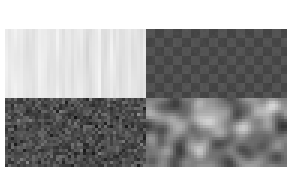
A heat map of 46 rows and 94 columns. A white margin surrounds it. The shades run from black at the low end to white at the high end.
The table splits into 2 rows of 2 panels. Panel 1,1: very high, streaked downward, faint in contrast. Panel 1,2: low, checkered, faint in contrast. Panel 2,1: low, fine-grained. Panel 2,2: middling, blotchy, strong in contrast.
